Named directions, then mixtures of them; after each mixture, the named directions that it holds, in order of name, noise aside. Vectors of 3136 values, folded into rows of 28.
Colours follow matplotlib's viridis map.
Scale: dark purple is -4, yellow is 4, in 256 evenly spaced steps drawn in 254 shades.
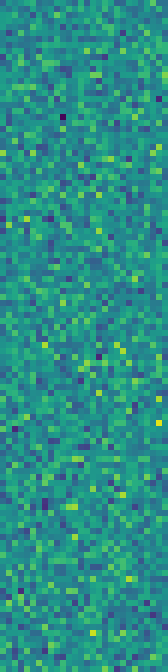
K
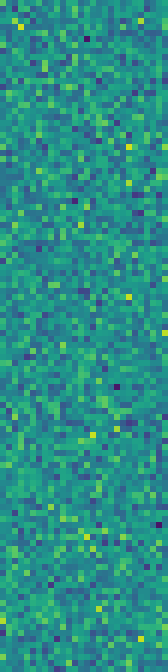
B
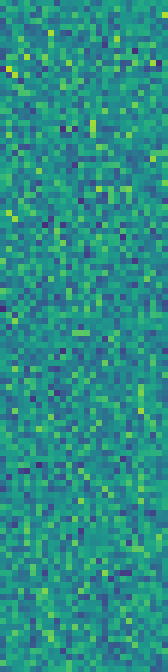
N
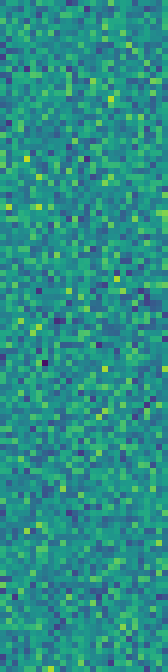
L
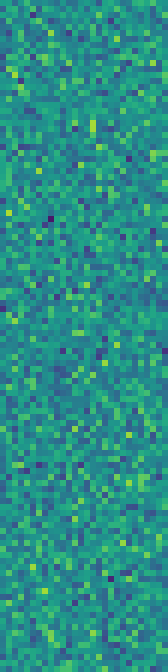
K, N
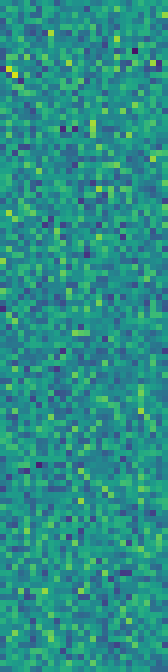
N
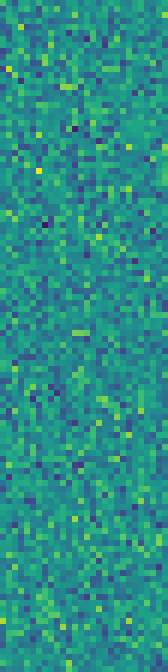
B, N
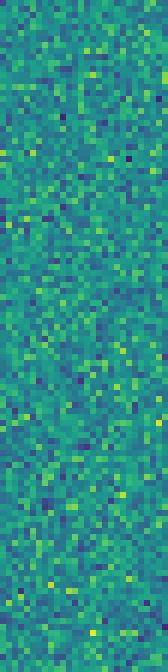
B, K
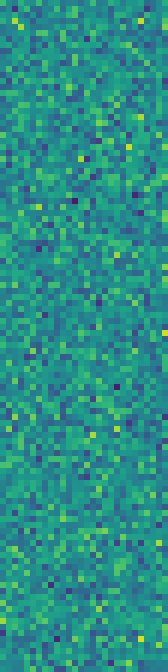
B, L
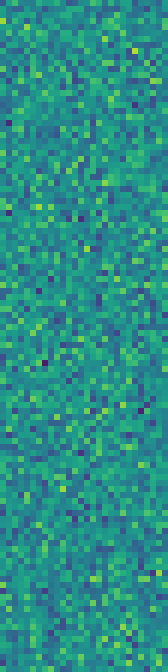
L, N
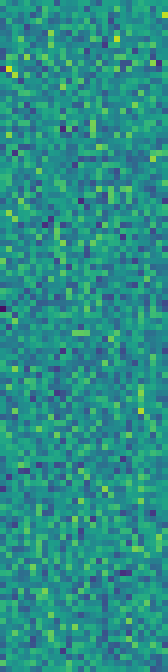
N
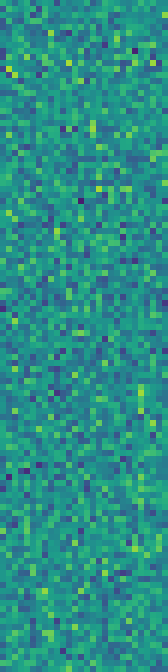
N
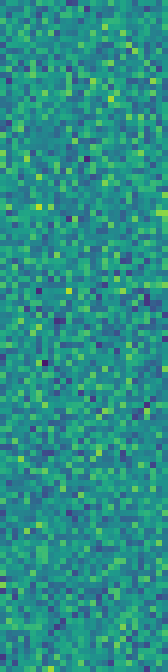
L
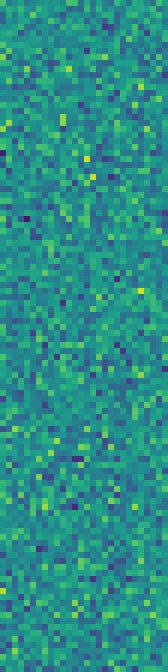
K, L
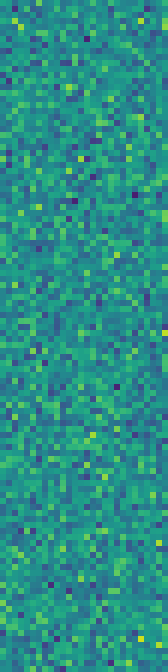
B, L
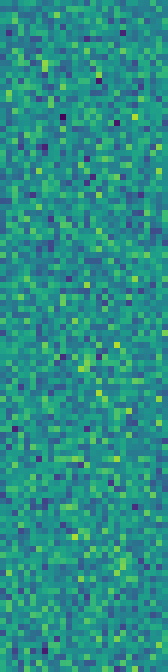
B, K
